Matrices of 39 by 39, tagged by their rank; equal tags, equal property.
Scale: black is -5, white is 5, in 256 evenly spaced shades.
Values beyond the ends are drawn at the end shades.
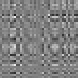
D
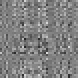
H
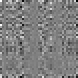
H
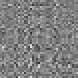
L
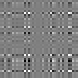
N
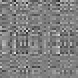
H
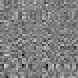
L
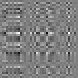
D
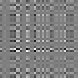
N
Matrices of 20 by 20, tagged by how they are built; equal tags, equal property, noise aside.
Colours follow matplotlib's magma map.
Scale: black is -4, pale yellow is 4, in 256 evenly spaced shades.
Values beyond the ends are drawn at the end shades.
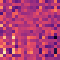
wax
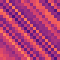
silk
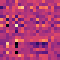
wax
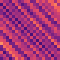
silk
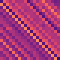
silk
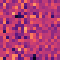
wax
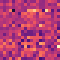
wax
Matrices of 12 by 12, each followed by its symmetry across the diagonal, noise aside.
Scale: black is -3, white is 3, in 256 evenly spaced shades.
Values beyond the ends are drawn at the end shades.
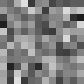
antisymmetric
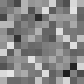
symmetric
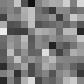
antisymmetric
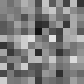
antisymmetric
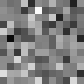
antisymmetric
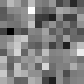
antisymmetric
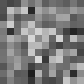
symmetric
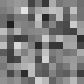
antisymmetric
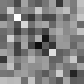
symmetric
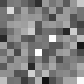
symmetric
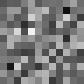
symmetric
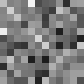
symmetric
